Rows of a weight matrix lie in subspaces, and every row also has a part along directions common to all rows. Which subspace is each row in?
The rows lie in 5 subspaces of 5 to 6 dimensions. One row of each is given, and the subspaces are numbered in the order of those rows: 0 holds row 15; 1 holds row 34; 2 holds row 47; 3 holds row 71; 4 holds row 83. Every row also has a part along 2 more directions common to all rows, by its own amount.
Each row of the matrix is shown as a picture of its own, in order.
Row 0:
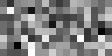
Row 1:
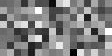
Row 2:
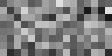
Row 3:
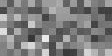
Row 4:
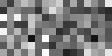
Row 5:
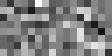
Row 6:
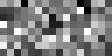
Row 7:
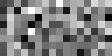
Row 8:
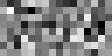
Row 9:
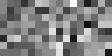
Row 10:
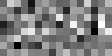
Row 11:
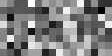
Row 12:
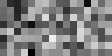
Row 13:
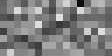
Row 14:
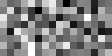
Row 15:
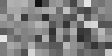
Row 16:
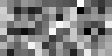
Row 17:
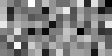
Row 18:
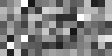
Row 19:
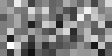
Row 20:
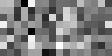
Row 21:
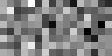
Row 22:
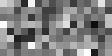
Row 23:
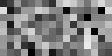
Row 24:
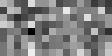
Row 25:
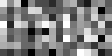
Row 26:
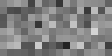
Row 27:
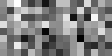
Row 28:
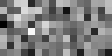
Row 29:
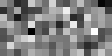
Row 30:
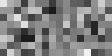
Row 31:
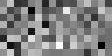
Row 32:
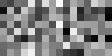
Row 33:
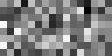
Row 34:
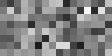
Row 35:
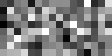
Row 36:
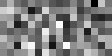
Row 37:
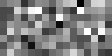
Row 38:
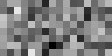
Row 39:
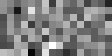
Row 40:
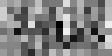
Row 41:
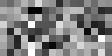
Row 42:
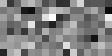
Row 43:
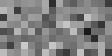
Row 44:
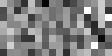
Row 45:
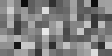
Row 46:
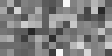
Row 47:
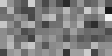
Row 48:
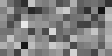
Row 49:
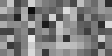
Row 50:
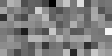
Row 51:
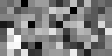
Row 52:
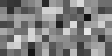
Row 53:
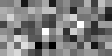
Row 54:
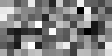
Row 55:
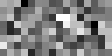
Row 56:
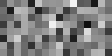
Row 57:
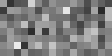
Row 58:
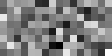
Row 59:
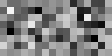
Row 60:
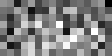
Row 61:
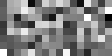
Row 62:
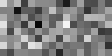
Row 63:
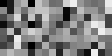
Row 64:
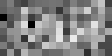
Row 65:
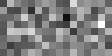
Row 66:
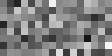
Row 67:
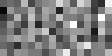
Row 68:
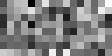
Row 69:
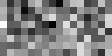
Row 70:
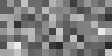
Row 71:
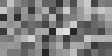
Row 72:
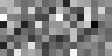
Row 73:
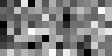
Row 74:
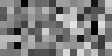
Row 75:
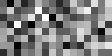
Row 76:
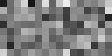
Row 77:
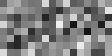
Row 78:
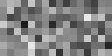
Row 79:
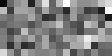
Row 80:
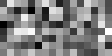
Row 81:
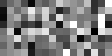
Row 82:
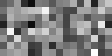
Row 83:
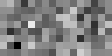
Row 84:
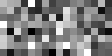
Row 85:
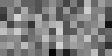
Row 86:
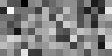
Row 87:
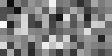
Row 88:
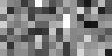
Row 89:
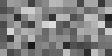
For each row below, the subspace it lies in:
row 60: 3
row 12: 0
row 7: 3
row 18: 3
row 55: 4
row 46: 1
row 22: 2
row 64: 3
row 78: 1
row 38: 0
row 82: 4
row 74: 4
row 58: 0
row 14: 1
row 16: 1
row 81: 4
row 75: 0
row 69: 2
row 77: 2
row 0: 0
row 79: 2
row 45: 4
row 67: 4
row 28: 2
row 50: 1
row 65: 4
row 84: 3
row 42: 2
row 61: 2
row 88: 0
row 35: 4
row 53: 4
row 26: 1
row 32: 3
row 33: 1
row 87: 1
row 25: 3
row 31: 3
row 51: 4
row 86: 4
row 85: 3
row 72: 1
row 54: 1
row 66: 1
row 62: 1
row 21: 0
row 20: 3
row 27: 0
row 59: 4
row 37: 1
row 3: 3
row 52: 2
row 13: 1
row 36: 4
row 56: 0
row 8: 0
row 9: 0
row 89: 2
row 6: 1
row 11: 4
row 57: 4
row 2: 2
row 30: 2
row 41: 0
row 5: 0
